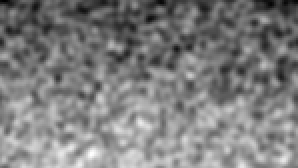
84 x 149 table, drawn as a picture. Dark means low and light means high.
Stripes: none. Lone odd cells: none. Slope: up to the bottom. Grain: blotchy. Histogram: bell-shaped. Average level on the scale: 50%. Odd rows or columns: none.
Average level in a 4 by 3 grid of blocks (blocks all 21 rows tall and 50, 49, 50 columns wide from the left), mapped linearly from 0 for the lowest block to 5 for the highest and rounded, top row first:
0 0 0 | 2 2 1 | 3 4 3 | 5 5 4
